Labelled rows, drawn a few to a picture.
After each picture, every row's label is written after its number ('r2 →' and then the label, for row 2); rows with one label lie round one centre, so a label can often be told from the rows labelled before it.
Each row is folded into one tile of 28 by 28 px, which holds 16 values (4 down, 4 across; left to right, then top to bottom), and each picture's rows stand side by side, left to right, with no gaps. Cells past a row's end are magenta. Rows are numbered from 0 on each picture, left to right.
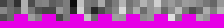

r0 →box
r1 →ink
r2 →box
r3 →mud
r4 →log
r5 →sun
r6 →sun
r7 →log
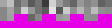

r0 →log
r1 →box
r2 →log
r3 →log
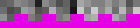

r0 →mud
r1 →mud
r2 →box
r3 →log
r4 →log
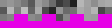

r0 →log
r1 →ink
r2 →box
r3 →sun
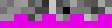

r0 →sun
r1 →box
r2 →mud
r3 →mud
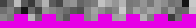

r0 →ink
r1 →mud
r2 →ink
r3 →sun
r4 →log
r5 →sun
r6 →box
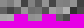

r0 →mud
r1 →mud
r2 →ink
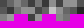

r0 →mud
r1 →box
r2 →ink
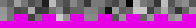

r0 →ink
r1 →box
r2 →mud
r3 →ink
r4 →box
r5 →box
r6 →mud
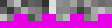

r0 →mud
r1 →box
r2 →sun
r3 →log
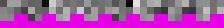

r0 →ink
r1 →box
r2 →log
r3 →log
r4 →box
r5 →ink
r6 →ink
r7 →log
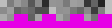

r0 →sun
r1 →box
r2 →sun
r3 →box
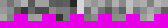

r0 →sun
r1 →mud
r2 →box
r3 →sun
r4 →sun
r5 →sun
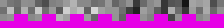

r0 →log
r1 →log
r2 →log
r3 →log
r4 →ink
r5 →ink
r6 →box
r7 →log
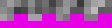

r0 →ink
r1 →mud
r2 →ink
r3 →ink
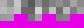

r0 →sun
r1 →log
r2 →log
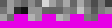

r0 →ink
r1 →sun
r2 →log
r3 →mud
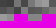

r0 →mud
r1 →mud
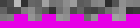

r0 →mud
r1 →ink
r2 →ink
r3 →mud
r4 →ink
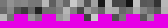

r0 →ink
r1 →mud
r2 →sun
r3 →box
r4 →box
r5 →box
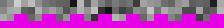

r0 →sun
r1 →log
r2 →box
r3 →ink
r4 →mud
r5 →log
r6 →ink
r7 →box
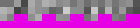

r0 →ink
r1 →sun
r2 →log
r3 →log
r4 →ink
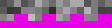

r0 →mud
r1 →ink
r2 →sun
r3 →ink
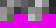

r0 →ink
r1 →ink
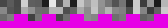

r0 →box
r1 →box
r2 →box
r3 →log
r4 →box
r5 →box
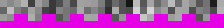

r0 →sun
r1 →ink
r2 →box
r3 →ink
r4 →box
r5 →log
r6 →sun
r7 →box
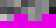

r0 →mud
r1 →ink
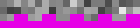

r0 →mud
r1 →sun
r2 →sun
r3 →ink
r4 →log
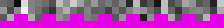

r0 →box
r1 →ink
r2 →sun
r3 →ink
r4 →box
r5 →box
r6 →mud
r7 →box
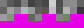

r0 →log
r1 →box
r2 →ink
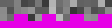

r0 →mud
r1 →box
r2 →ink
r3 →mud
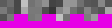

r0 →box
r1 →ink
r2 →ink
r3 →mud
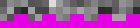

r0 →ink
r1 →box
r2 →log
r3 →ink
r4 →ink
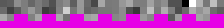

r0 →mud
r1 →ink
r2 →log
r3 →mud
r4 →ink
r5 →log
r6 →box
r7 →sun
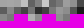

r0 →sun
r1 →mud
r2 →ink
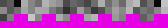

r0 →box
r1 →sun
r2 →mud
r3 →mud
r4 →sun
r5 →box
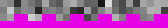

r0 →log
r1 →mud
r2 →ink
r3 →box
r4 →mud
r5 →sun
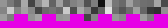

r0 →log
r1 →mud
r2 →log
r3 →box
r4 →mud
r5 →mud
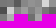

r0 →log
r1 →sun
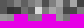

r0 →mud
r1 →log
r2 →mud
